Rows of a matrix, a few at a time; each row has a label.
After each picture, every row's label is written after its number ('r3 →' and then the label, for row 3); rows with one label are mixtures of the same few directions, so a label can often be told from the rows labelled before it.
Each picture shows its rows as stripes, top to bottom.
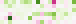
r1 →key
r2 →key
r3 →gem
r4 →key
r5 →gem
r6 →key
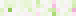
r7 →key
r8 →key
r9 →gem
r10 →key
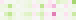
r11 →gem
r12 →key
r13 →key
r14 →key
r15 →key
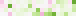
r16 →gem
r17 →gem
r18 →key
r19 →key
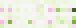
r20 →key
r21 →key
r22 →gem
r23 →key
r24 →gem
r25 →gem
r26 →gem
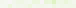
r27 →key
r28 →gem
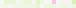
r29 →key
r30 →key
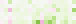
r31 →gem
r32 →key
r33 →gem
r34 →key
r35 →key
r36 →key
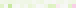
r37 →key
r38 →gem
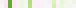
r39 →gem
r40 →gem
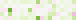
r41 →key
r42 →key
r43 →gem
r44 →gem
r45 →key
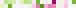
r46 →key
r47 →key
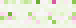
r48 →key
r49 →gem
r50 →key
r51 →gem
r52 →gem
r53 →key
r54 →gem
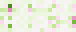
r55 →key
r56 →gem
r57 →gem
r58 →gem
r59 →gem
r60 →gem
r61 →gem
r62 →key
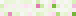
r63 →key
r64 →key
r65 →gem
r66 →gem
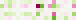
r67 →key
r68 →key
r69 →key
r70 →key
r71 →key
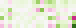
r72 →key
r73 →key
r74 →key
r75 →gem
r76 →gem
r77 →gem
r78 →gem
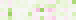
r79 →gem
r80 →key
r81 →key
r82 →gem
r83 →key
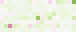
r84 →gem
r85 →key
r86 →gem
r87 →key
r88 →key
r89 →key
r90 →gem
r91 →key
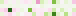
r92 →key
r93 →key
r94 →gem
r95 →key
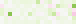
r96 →key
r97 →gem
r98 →gem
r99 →gem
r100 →gem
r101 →key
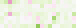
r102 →gem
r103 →key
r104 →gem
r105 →gem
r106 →key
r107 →key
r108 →key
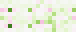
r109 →key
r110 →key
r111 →gem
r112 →key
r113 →gem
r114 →key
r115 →gem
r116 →key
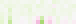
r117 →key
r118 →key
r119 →gem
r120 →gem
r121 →key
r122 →key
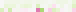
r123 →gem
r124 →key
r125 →key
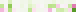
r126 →gem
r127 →gem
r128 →gem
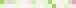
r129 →gem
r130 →key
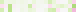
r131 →gem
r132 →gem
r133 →gem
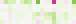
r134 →key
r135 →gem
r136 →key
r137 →key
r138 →key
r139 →key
